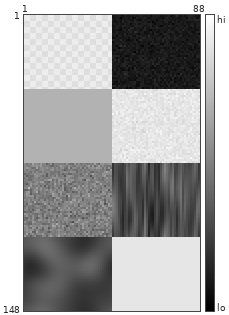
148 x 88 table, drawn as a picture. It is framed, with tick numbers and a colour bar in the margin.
The table splits into 4 rows of 2 panels. Panel 1,1: very high, checkered, faint in contrast. Panel 1,2: very low, fine-grained, faint in contrast. Panel 2,1: high, flat. Panel 2,2: very high, fine-grained, faint in contrast. Panel 3,1: middling, fine-grained. Panel 3,2: low, streaked downward. Panel 4,1: low, smooth. Panel 4,2: very high, flat.
